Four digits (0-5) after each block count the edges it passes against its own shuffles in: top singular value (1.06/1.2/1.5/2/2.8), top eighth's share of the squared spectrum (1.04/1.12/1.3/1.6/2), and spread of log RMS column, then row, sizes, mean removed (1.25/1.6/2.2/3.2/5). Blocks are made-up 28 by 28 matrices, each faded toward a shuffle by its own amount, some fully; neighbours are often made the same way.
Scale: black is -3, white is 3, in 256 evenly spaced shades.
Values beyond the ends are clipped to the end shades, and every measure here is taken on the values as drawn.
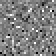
1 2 0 0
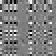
4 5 4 3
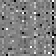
3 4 2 0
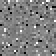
1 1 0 0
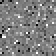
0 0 0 0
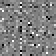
3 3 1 1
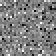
0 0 0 0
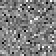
0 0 0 0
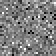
0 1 0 0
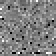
2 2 0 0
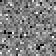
2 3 0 0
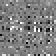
3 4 1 3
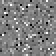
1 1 0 0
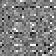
3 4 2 2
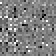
3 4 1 1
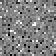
0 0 0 0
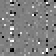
3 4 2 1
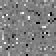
0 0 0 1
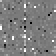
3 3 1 0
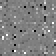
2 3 1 0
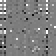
4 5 2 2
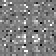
3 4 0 1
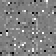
2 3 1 1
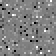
1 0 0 0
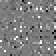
3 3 1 1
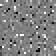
2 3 0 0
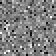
0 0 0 0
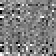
3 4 2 2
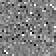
0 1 0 0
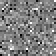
2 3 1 1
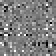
3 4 1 2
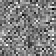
2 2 1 0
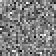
0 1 0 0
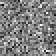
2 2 0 0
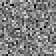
1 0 0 0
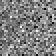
0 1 0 0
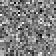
2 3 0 1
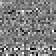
2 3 0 3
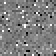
2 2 0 1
